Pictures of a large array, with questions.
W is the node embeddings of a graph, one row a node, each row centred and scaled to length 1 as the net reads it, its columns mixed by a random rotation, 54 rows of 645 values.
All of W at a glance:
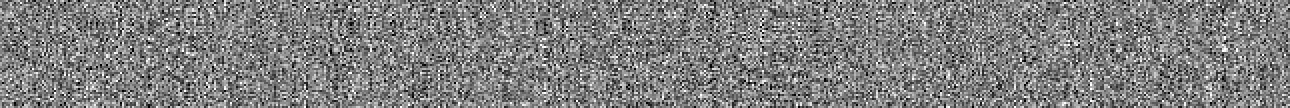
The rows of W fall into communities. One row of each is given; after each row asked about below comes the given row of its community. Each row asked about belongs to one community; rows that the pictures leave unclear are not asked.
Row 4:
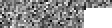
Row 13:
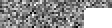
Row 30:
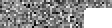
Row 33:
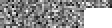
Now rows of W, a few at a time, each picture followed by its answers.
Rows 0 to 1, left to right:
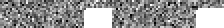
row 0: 33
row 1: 4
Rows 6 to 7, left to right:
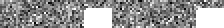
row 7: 30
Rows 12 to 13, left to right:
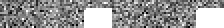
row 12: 33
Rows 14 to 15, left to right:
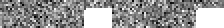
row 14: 33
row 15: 30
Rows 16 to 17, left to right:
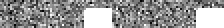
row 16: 30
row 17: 33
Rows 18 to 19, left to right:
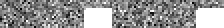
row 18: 33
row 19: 4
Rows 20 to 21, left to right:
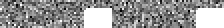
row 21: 4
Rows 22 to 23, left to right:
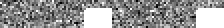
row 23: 33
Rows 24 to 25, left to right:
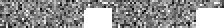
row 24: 33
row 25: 33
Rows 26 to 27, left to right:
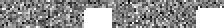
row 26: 30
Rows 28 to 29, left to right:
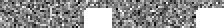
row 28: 30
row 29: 4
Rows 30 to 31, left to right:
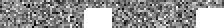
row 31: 33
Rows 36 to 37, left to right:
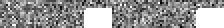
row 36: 13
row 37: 4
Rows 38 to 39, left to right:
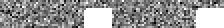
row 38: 13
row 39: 4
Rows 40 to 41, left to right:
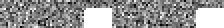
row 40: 30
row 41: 4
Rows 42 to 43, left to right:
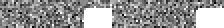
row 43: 4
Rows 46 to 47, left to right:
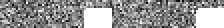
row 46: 33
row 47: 4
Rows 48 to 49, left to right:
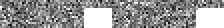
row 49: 13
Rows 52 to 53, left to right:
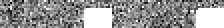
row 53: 4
